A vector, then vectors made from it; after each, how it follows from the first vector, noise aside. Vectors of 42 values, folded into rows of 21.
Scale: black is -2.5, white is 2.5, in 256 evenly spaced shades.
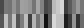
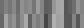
shrunk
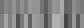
shrunk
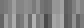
shrunk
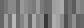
shrunk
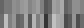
shrunk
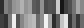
sign-scrambled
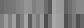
shrunk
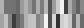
sign-scrambled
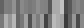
shrunk
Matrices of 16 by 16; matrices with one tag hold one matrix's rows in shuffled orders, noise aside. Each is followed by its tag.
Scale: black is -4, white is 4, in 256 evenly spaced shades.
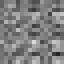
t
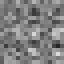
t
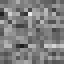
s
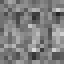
t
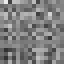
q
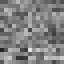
s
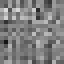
q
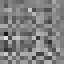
q
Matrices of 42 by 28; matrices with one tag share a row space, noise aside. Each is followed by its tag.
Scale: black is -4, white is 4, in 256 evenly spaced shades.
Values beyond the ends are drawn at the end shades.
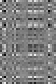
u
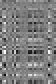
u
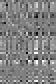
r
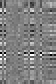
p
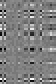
p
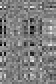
p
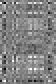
u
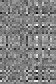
r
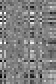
p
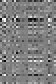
u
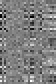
p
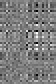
r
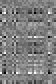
u
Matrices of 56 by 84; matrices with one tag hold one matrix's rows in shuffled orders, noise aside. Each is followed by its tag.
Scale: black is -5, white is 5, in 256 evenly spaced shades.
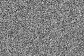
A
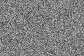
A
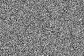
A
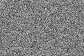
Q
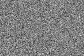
A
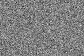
A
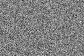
A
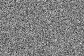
A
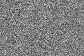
Q
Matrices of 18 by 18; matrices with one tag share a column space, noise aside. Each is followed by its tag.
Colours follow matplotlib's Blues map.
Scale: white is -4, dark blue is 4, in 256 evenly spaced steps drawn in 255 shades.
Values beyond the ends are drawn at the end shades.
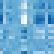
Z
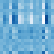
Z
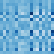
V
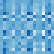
V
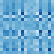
V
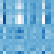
Z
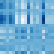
Z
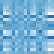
V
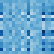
V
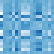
V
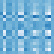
V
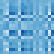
V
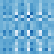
V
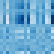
Z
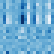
Z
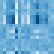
Z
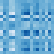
V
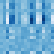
Z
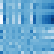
Z
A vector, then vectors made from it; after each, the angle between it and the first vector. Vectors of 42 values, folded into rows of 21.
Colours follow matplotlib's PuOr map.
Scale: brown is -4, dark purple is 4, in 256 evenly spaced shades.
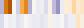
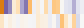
nearly opposite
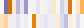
orthogonal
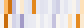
partly aligned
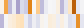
orthogonal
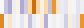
partly opposed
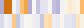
nearly parallel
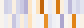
partly opposed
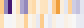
nearly opposite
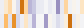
partly aligned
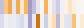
partly aligned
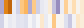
nearly parallel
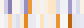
partly opposed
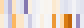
partly opposed
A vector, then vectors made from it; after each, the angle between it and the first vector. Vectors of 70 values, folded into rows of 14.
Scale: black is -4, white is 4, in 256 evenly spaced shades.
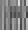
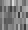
partly aligned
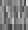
partly aligned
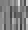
nearly parallel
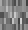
partly opposed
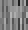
nearly opposite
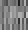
nearly opposite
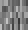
partly opposed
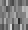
partly opposed
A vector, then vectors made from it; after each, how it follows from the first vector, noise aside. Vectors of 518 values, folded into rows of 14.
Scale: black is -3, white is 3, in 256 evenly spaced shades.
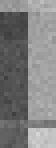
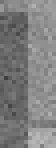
shrunk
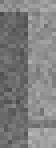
shrunk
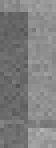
shrunk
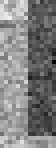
reversed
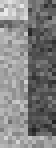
reversed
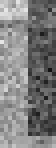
reversed
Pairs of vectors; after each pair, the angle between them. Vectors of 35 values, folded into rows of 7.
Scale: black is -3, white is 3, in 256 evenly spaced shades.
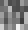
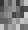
partly aligned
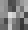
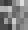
orthogonal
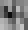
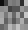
orthogonal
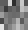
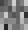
orthogonal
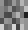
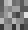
nearly opposite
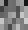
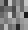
orthogonal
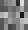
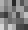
partly opposed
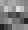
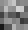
nearly parallel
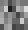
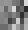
partly opposed
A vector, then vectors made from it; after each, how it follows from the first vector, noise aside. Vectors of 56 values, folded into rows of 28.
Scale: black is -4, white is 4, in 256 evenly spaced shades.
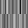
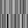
reversed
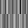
copied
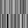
reversed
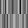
copied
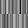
copied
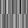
copied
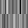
copied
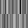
copied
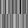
copied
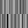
reversed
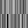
reversed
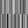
reversed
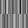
copied
